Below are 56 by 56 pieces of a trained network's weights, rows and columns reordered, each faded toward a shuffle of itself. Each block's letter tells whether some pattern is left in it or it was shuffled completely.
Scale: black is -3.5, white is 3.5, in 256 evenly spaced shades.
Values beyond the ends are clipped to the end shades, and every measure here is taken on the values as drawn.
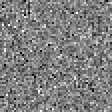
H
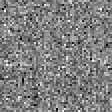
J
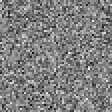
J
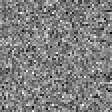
H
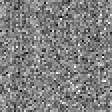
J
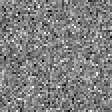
H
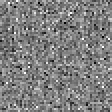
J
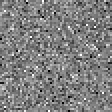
H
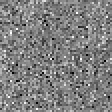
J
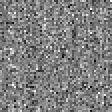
J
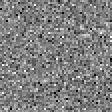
H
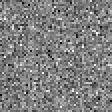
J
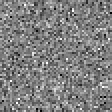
J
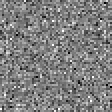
H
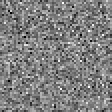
H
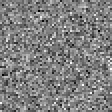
H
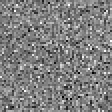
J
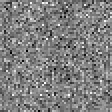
J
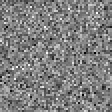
H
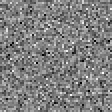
H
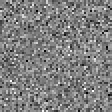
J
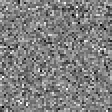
J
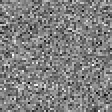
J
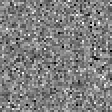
J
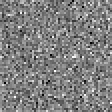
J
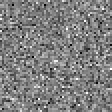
H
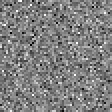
H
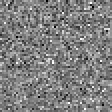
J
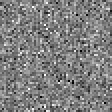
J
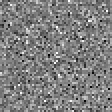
H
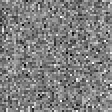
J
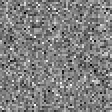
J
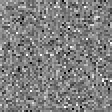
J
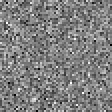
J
